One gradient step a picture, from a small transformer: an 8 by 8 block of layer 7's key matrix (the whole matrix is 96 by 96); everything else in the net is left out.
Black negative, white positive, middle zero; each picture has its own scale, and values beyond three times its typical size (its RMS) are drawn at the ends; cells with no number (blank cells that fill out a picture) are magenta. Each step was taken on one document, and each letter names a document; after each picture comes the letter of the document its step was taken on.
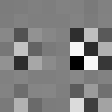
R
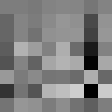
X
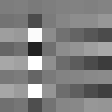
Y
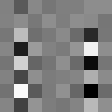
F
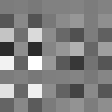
Y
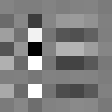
Y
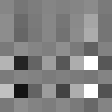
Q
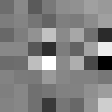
R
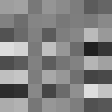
F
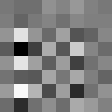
F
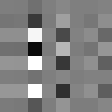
Y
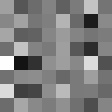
Q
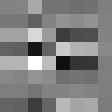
R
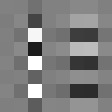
Y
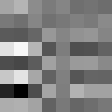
F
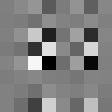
R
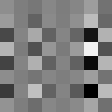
Y
